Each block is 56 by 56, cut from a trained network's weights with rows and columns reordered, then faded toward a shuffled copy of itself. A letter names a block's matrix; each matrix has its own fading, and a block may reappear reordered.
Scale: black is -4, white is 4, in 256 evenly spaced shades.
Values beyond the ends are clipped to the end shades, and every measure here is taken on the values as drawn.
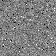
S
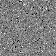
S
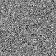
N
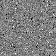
S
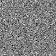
N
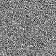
N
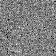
N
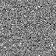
N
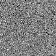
N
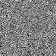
N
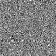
N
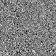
N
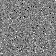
S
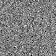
N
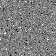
S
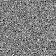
N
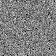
N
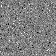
S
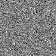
N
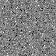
S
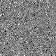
S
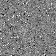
S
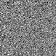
N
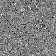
S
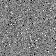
S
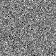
N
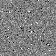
S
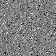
S
